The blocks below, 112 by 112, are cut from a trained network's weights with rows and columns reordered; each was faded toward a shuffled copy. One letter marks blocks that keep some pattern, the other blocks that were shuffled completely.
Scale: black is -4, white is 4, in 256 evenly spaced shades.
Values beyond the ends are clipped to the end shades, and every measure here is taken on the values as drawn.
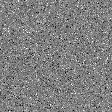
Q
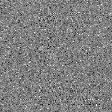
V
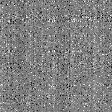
V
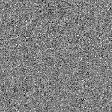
V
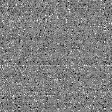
V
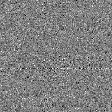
V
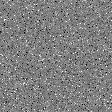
Q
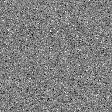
Q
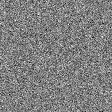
Q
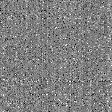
V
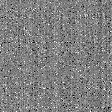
V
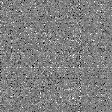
V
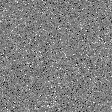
Q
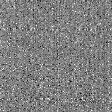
V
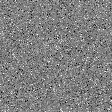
Q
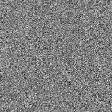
V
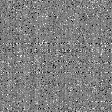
V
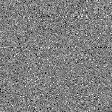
V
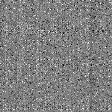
V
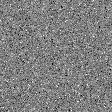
Q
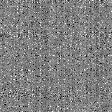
V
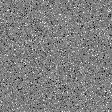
Q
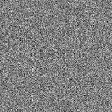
V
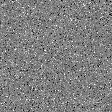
Q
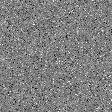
Q
